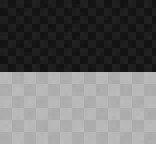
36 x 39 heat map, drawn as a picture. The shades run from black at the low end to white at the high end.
It is made of 2 by 1 panels. Panel 1,1: very low, checkered, faint in contrast. Panel 2,1: high, checkered, faint in contrast.
